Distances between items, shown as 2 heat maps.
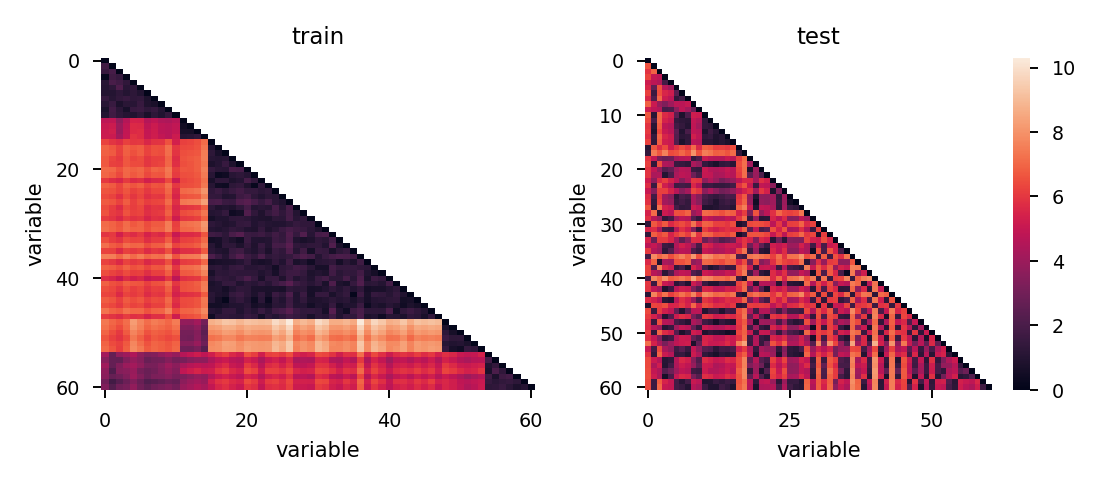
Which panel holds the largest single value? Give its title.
train
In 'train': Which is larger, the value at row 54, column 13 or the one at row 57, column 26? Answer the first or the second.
the second
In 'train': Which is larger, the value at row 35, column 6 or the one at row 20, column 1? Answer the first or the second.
the second
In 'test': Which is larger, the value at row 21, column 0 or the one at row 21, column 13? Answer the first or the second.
the first
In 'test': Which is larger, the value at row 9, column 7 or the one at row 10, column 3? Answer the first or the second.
the second
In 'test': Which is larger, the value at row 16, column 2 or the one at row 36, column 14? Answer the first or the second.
the second
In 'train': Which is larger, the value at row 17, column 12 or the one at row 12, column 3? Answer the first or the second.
the first
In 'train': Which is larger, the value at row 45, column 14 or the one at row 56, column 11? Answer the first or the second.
the first
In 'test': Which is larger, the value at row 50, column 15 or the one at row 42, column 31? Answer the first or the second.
the second
